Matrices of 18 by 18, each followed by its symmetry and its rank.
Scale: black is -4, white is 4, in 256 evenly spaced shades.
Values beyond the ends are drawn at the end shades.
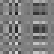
neither, rank one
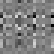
neither, rank two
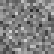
antisymmetric, full rank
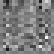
neither, rank three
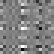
neither, rank two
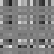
neither, rank one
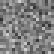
antisymmetric, full rank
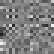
neither, rank three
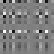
neither, rank one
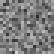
neither, full rank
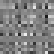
neither, rank two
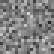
neither, full rank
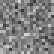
neither, full rank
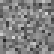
neither, full rank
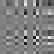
neither, rank one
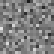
antisymmetric, full rank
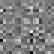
neither, rank three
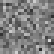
antisymmetric, full rank
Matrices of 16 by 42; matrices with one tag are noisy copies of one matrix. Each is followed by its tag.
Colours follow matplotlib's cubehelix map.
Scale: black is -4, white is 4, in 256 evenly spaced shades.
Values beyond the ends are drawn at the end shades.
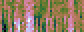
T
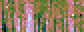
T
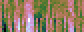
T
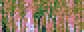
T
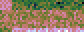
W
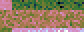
W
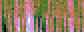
T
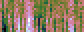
T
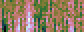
T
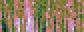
T
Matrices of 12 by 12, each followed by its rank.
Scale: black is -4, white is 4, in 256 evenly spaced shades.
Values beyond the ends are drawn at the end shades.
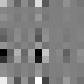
one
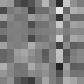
two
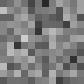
full rank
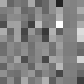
two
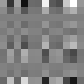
one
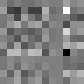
two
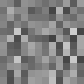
two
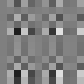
one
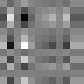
one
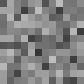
full rank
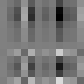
one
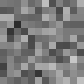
full rank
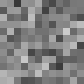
full rank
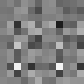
two
